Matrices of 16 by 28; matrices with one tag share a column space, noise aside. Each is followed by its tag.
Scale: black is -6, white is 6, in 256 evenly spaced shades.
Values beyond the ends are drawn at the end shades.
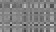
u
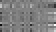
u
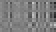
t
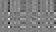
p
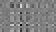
u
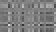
u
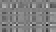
u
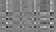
p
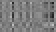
t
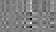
p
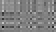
p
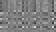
p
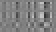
t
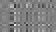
u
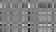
u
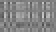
t
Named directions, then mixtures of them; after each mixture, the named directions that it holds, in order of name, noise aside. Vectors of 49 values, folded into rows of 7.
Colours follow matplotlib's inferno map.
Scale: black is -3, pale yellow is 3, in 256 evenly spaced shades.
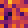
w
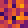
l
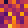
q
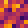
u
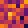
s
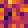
w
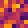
u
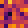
w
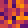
l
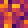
u, w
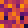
s, w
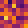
l, w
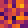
l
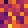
q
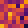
s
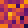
s
